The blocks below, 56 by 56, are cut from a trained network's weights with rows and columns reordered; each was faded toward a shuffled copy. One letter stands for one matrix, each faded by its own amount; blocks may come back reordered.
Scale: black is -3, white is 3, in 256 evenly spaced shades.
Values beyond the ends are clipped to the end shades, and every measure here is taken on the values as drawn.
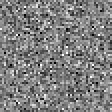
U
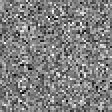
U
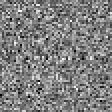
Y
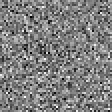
U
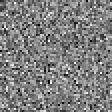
Y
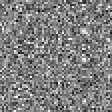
Y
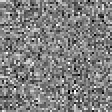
U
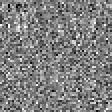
Y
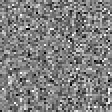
U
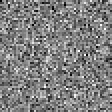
U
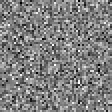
Y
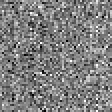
U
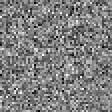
Y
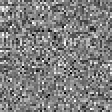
Y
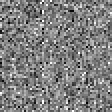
U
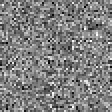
U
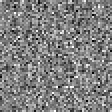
U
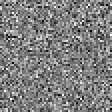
U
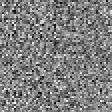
U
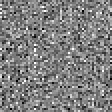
U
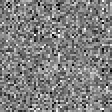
U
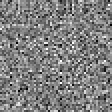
Y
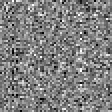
U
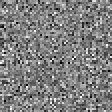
U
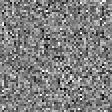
U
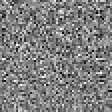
Y
